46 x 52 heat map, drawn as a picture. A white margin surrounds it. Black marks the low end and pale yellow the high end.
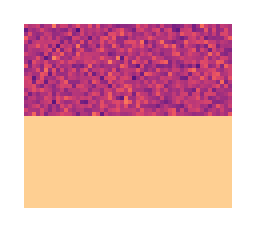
It is made of 2 by 1 panels. Panel 1,1: middling, fine-grained. Panel 2,1: very high, flat.
